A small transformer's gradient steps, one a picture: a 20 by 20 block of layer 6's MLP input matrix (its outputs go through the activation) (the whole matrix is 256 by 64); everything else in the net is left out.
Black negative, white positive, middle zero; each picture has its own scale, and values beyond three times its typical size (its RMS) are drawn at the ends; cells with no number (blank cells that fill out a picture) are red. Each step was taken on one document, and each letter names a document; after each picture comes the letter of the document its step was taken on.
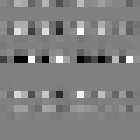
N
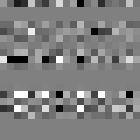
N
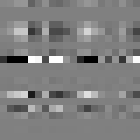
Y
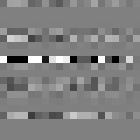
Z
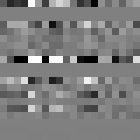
Y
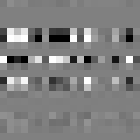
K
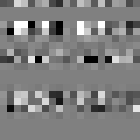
N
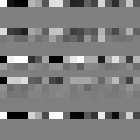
Z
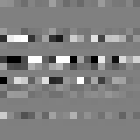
Z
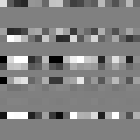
Z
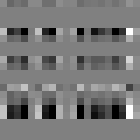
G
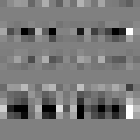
G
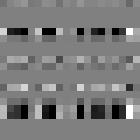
G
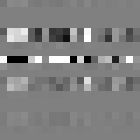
K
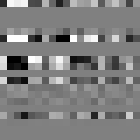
Z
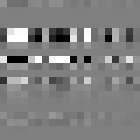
K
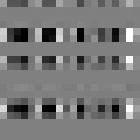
G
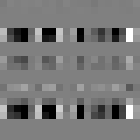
G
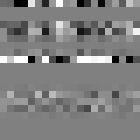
N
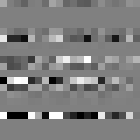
Z
